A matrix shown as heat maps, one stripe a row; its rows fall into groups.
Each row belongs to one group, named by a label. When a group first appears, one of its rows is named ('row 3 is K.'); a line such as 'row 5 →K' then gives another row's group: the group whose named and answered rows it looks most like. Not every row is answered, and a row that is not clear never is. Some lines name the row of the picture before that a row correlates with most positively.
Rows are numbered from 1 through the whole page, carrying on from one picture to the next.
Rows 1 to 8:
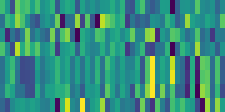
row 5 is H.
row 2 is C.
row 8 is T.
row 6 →H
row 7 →H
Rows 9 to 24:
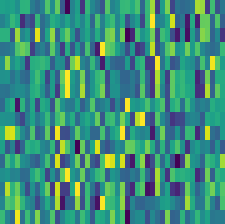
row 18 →C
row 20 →C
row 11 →H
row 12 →C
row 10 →H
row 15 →T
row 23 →C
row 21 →T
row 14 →T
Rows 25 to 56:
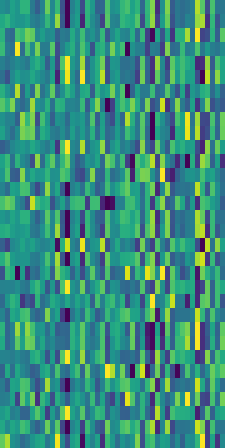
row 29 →T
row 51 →C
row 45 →T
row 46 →H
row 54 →T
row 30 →T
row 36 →H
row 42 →T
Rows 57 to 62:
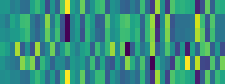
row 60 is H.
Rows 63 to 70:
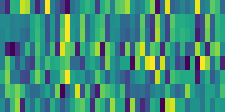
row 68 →T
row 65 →T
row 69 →C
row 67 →H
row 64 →T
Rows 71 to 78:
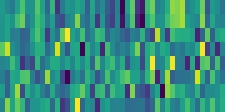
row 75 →H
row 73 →T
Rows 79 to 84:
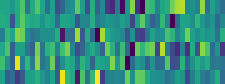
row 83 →H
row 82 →H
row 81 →C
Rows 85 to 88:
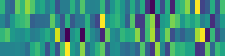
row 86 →C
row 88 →T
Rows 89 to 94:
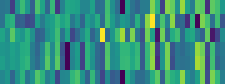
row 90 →H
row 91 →C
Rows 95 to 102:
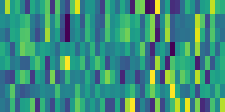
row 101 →H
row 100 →C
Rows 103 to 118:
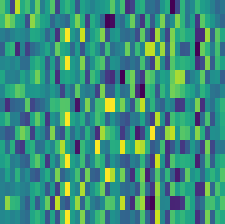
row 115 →C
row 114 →T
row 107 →T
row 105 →T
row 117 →C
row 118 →T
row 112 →C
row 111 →T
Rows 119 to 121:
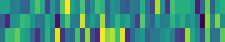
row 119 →T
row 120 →T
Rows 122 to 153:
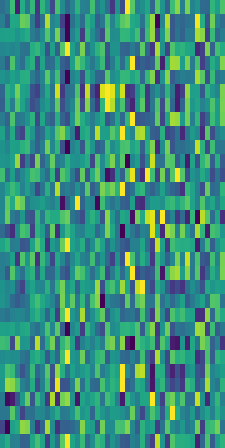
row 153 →T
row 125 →T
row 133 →H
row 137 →H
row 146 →H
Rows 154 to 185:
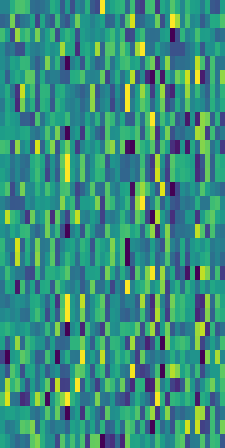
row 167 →H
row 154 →C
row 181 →C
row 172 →H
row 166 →T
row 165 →T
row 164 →H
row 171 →H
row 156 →H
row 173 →H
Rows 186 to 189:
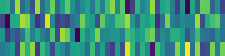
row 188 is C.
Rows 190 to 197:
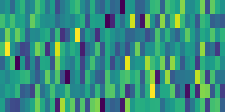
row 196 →H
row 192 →C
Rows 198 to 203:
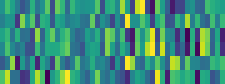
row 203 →T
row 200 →H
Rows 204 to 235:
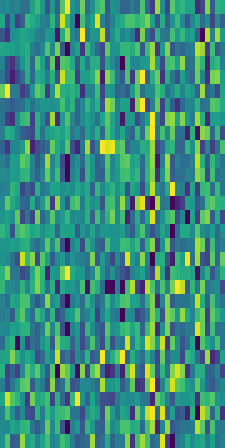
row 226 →C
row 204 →T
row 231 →C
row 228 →H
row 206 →T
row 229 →C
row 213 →H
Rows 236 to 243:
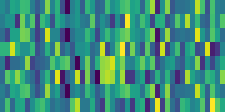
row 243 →C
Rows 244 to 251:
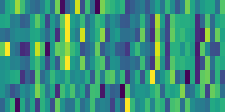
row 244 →C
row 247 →T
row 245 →T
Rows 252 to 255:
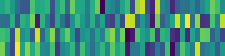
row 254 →H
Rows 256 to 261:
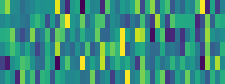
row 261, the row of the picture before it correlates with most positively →253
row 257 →T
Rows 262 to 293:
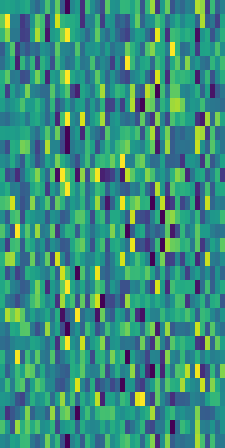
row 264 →T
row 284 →C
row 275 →T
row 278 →H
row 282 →T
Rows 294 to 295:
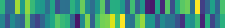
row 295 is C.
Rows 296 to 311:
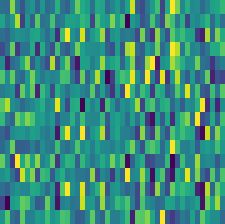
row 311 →H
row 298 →T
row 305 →T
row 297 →H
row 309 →T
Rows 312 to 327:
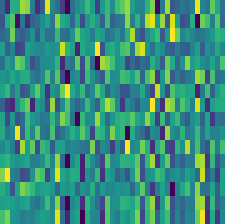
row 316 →C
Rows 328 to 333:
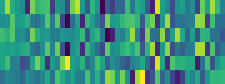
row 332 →T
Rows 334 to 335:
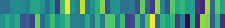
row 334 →T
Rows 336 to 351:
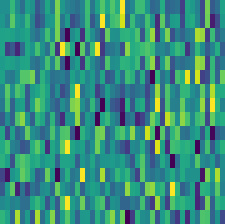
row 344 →C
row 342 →C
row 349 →H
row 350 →T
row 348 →T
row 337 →C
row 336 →C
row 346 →T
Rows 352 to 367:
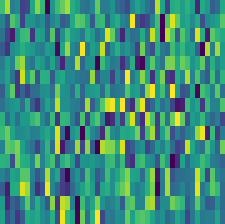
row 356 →C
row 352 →T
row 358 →H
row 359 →C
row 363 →H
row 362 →C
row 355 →T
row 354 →C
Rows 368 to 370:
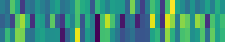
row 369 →C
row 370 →C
